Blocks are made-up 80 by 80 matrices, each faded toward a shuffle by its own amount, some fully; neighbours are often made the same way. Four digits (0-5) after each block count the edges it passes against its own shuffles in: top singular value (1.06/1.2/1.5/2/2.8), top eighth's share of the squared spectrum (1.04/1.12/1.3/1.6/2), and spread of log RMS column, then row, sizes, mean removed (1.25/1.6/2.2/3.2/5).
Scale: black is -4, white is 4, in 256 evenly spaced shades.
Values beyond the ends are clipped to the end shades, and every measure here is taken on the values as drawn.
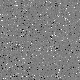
2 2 0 1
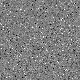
0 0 0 0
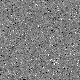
0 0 0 0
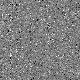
1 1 2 0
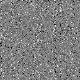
1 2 2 0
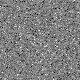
0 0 0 0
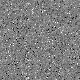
0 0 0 0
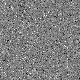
0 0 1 0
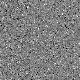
0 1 1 0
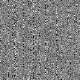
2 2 4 0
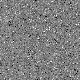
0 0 1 0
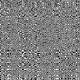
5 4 3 3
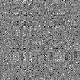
4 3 1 2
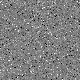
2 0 0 0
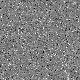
1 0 0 0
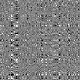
5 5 3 3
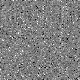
3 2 1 1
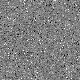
2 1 0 0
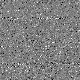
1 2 0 2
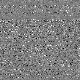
1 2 0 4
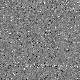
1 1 0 1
